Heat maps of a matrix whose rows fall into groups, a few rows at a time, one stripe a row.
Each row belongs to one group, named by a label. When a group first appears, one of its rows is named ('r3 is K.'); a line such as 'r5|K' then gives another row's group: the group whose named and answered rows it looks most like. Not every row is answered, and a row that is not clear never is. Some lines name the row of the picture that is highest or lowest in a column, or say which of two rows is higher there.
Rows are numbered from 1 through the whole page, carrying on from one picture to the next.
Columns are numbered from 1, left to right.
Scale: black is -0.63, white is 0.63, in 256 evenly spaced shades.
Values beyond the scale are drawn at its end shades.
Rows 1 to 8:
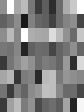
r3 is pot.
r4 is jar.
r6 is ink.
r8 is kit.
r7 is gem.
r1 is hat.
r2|jar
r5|kit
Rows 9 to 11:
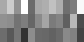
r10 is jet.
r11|jar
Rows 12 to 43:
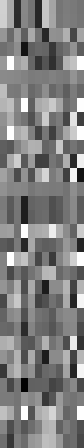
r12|ink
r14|kit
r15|jar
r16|hat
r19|pot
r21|hat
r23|kit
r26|jar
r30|hat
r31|gem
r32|kit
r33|kit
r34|jar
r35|jar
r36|jet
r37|kit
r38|kit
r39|jar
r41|pot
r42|gem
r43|gem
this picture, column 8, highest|28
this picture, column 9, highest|22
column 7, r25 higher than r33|Yes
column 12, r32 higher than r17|Yes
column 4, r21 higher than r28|No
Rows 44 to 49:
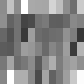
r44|pot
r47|kit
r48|ink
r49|hat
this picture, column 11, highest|49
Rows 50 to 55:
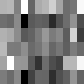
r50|pot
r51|jar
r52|jet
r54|hat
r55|jar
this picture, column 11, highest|52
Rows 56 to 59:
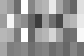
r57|hat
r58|pot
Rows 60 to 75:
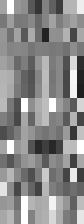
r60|hat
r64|jet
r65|jet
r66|jet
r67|pot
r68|jet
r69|kit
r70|hat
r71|kit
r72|jet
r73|ink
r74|pot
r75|pot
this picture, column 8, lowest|70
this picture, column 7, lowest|62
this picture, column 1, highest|73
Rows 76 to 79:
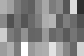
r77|gem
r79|pot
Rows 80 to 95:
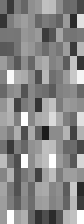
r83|kit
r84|jet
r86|jar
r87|ink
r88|pot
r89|kit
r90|gem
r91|pot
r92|ink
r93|jet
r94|jet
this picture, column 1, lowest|81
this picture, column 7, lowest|89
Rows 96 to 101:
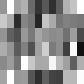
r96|hat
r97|ink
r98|jet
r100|pot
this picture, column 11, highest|99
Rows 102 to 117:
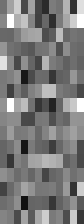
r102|kit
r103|hat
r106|ink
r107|jar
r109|hat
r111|ink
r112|jar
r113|gem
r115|kit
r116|jar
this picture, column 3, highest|102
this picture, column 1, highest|106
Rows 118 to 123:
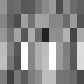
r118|gem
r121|pot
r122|pot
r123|gem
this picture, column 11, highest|119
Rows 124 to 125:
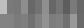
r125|jet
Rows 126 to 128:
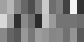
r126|jet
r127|ink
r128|jet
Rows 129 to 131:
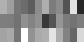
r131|pot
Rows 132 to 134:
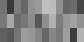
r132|gem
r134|kit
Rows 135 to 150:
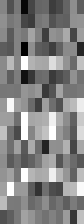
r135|jar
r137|kit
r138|jar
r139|pot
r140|jar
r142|hat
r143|pot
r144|pot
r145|kit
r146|gem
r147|pot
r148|hat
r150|kit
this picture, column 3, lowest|144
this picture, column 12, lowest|138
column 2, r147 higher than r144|Yes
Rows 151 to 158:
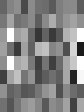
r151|jar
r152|ink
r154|jet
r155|hat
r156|kit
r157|gem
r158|kit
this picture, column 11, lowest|156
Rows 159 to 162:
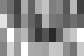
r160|ink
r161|hat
